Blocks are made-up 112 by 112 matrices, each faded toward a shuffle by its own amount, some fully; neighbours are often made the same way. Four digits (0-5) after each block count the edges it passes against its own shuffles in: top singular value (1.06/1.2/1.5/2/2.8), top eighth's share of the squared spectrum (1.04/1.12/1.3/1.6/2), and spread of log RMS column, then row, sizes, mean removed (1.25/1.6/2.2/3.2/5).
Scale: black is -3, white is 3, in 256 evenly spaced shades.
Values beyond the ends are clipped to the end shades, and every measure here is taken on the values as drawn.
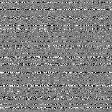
4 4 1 5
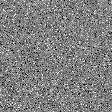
1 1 0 1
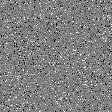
3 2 1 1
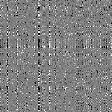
5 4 3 3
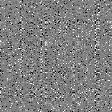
4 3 2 2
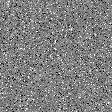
0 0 0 0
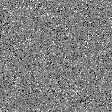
2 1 0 1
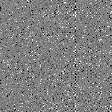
4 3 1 1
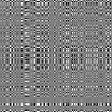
5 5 5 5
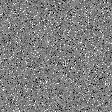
0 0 0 0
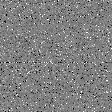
2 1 0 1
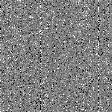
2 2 3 0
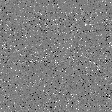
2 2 1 1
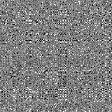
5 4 2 3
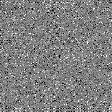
4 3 1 2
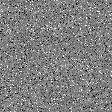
0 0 0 0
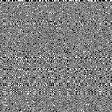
5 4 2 3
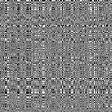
5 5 4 4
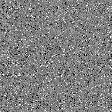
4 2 1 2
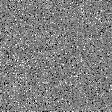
3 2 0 1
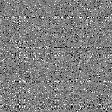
4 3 2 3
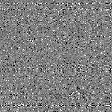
4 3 1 3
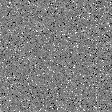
1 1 1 0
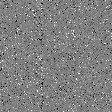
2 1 1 0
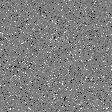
0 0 0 0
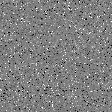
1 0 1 0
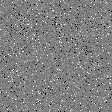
1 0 0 0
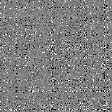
2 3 3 3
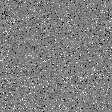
0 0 0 1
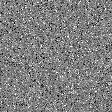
0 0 0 0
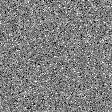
0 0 0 0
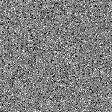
3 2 0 0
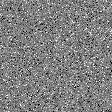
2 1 0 0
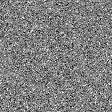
2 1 0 0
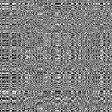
5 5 4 4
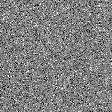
3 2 0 0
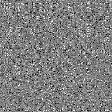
4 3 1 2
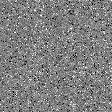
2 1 0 0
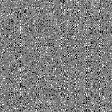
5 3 3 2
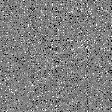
4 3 2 1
